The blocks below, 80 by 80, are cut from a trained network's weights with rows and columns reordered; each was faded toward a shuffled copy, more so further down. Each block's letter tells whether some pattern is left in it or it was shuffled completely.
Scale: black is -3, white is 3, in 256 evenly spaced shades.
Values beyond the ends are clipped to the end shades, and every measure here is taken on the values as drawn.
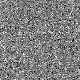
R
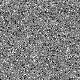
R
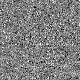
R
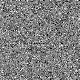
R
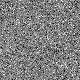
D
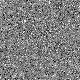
D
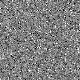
R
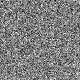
R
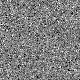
D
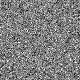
R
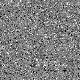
R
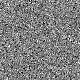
D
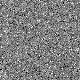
D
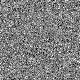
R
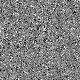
R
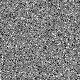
D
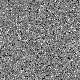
D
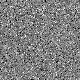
R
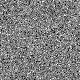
D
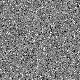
D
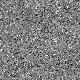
D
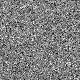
D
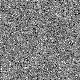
D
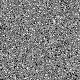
D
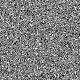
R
